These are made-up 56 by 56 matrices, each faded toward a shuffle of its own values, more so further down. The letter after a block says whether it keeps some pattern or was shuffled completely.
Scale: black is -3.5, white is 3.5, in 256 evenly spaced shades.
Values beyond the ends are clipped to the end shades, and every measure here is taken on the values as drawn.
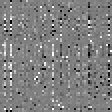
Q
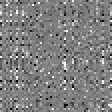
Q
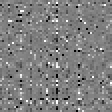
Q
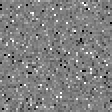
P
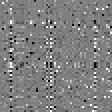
Q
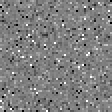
P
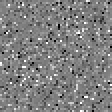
P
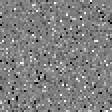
P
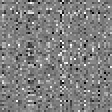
Q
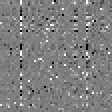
Q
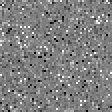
P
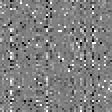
Q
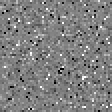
P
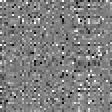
Q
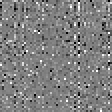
Q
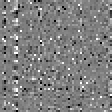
Q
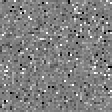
P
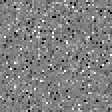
P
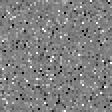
P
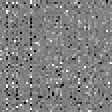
Q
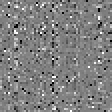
Q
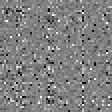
Q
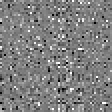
Q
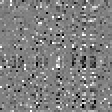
Q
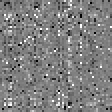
Q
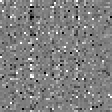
Q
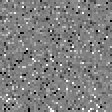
P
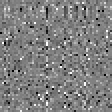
Q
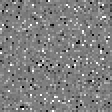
P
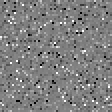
P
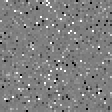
P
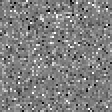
P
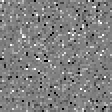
P
